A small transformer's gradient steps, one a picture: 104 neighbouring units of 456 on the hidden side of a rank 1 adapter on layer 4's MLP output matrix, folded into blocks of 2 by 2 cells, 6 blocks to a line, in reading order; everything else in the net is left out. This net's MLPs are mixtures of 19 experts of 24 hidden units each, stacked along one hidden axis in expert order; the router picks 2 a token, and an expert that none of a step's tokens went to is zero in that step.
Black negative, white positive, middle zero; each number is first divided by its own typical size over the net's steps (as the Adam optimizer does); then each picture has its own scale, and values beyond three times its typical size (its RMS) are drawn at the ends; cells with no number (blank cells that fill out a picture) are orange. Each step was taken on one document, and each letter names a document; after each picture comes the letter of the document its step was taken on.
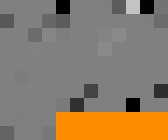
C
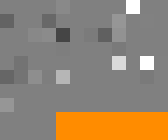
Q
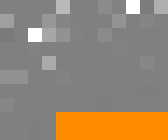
C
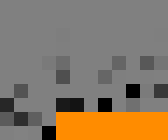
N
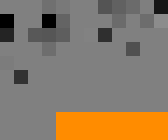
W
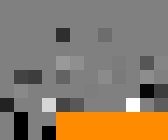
N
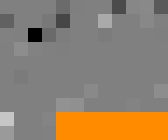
C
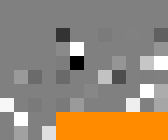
N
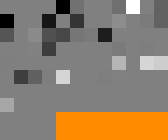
Q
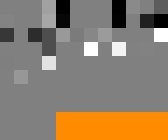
W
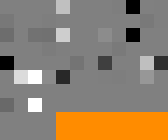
Q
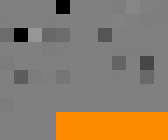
Q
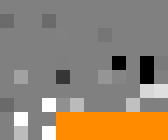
N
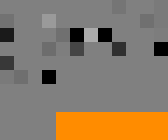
W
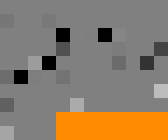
Q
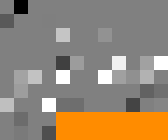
N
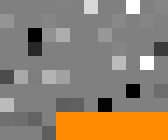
Q
